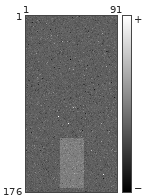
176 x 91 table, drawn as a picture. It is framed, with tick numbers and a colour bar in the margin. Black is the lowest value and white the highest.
Stripes: none. Odd rows or columns: none. Odd patch: higher, in the bottom middle. Ninth with the highest average: bottom middle. Histogram: skewed, a long tail of high values.
